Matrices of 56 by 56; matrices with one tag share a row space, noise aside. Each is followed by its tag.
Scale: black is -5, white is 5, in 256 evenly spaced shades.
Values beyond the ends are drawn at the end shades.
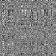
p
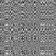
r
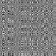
p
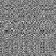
r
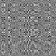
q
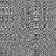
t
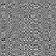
q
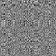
q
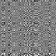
q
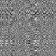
t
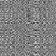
t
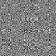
q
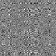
q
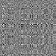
p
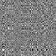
p
